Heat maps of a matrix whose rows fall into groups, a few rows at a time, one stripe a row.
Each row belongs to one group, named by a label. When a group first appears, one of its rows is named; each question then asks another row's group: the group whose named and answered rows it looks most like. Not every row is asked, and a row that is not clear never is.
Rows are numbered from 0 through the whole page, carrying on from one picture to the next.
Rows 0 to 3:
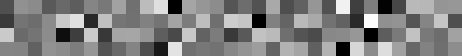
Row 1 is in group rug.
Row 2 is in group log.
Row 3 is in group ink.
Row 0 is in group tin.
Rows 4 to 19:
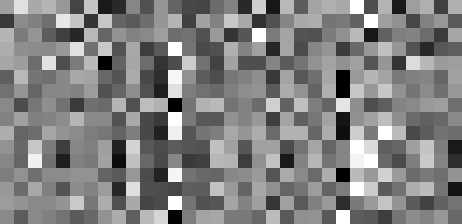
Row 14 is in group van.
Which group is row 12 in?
ink
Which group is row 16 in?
ink
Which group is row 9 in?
ink
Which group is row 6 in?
log
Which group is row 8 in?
log
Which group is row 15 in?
van
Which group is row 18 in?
ink
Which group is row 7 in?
ink
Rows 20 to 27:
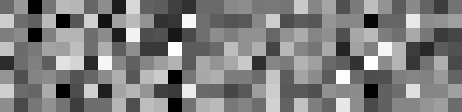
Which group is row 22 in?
van
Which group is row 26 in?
log
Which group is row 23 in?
ink
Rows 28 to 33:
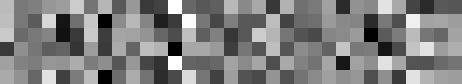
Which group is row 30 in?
log
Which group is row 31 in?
tin
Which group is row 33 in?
log
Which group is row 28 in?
ink
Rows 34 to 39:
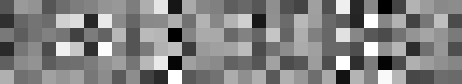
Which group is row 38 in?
tin
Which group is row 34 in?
tin
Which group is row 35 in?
rug
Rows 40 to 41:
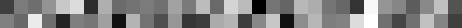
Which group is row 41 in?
van
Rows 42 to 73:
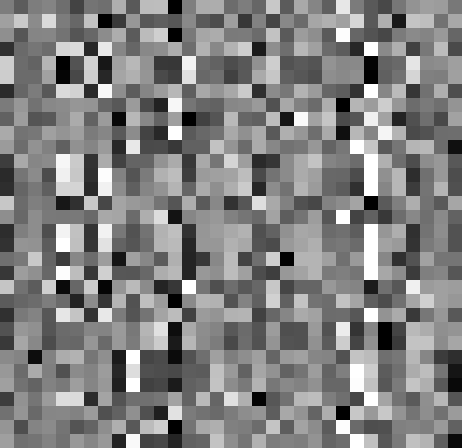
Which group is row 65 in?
tin
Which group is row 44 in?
tin
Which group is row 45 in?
rug
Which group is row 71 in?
ink
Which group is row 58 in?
rug
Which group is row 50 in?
van
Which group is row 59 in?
rug
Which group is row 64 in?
rug
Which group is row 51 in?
ink
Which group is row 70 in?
rug
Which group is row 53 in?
rug
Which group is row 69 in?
van
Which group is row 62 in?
log
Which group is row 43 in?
log
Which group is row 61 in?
rug
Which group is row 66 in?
tin
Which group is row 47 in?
log
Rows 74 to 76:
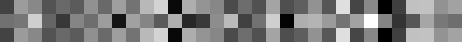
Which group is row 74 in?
tin
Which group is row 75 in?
van
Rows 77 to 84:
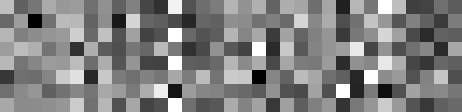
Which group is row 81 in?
ink
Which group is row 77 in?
ink
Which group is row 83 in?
tin
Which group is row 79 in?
ink
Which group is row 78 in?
van
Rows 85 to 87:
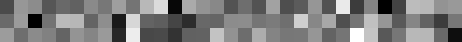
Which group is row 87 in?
van
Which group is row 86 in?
van
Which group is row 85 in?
tin
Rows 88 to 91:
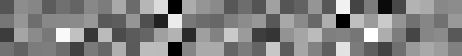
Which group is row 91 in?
tin
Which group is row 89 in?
ink
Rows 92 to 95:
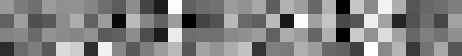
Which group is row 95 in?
rug
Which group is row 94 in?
ink
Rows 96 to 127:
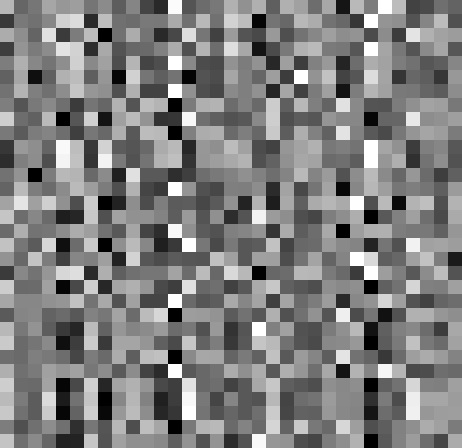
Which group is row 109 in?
ink
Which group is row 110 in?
log
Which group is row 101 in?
van
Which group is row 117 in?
ink
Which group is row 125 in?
log
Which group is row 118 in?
tin
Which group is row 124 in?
log
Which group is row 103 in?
tin
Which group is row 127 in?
log
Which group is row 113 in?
log
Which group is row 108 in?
van
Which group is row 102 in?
ink
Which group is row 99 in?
rug
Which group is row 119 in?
log
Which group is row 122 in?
ink
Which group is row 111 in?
log
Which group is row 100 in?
ink
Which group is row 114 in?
van
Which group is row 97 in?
rug
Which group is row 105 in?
tin
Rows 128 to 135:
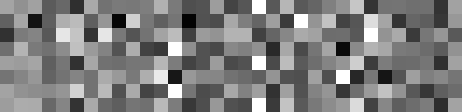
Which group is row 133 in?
tin
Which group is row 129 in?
van
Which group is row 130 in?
rug
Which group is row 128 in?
log
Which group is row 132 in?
log
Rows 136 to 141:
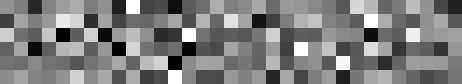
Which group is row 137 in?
rug
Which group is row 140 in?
tin
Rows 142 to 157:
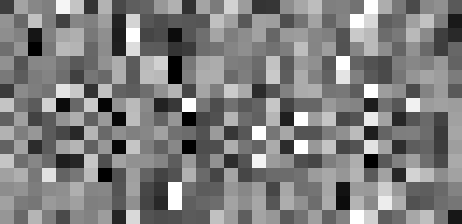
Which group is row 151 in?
log
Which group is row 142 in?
rug
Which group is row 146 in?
tin
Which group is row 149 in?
log
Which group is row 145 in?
van
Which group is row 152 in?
van
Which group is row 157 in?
van
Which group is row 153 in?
log
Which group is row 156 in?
ink
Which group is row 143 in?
van
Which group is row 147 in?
tin
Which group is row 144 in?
van
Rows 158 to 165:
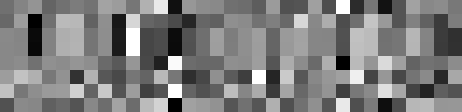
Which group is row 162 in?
ink
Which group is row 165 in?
tin
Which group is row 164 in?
ink
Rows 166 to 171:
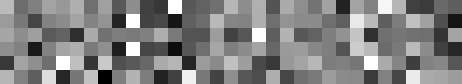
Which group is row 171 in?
log
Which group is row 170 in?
rug
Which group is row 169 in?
van
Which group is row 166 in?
ink
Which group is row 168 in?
log
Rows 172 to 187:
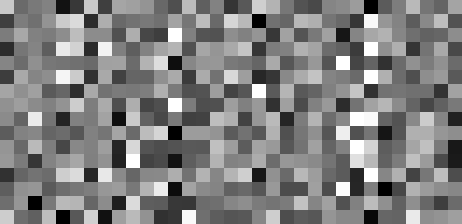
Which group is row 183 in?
van
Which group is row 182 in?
van
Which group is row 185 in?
tin
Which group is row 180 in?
van
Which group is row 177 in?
rug
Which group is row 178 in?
log
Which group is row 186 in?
van
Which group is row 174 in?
ink
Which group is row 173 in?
rug
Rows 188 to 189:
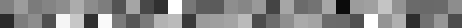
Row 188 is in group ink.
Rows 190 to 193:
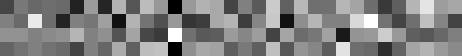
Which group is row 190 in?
tin
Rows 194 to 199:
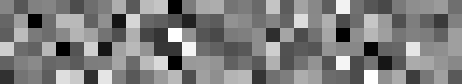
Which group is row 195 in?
van
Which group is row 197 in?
log
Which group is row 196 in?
ink
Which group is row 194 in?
tin
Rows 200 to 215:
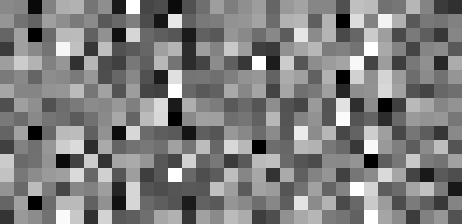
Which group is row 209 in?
van
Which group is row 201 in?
ink
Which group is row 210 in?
rug
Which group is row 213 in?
van
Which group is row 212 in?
ink
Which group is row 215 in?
rug
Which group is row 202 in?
van
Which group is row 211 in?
log
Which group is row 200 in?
van
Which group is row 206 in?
ink
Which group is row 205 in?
ink
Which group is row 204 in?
log
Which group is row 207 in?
tin
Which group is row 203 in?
rug
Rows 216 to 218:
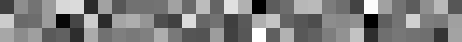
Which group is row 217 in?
log
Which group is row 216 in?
rug
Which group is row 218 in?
log
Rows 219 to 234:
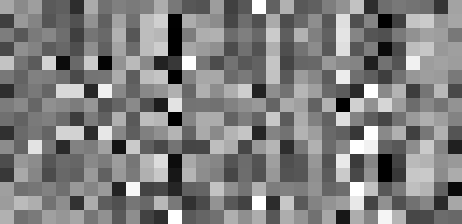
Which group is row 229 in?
van
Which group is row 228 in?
rug
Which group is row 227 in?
tin
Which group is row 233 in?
log
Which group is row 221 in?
tin
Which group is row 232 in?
van
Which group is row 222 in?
tin
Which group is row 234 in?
ink
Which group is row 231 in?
tin
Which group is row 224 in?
tin
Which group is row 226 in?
ink
